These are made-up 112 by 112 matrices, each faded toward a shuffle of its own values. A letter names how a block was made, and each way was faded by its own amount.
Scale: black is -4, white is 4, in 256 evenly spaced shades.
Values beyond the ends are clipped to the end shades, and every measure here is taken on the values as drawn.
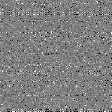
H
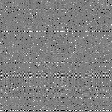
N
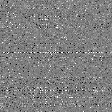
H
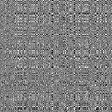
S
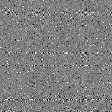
H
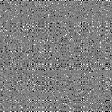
N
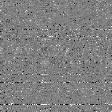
H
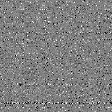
H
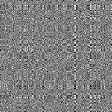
S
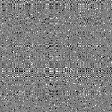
N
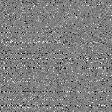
H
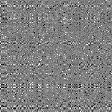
N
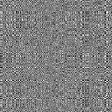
S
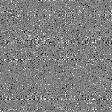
H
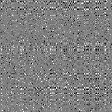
N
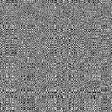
S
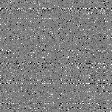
H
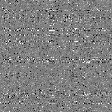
H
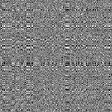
S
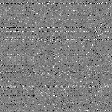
H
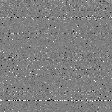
H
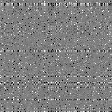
N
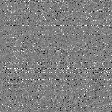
H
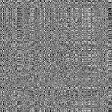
S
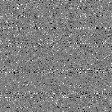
H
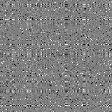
N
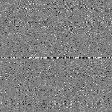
H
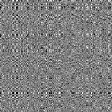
S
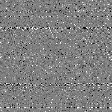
H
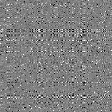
N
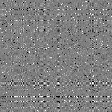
N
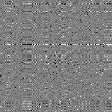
N
